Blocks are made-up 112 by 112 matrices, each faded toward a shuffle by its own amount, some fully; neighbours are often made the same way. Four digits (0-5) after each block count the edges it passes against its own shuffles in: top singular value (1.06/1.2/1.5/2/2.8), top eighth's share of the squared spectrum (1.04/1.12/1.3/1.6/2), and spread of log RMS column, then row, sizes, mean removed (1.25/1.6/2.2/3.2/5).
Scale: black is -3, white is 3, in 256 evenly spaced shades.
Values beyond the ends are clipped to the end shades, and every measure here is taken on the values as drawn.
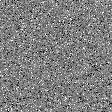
0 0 0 0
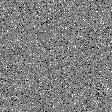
0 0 0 0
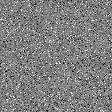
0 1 0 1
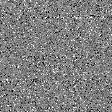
1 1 1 2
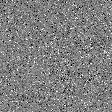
0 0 0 0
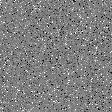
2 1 0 0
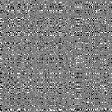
5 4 3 4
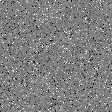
0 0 0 0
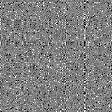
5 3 2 2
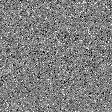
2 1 0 0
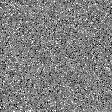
2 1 0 0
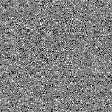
4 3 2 2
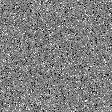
1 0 0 0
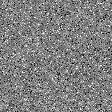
2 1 0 0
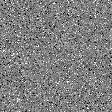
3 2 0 0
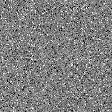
3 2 1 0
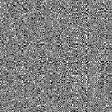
4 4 3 3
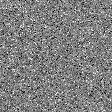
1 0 0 0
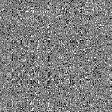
4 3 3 2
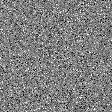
2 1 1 0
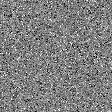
2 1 0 0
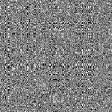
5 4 3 3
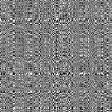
5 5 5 4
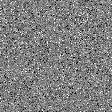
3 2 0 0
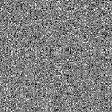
4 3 2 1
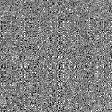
4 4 3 2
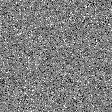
0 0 0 0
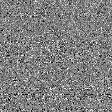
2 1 0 3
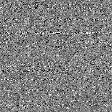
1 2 0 3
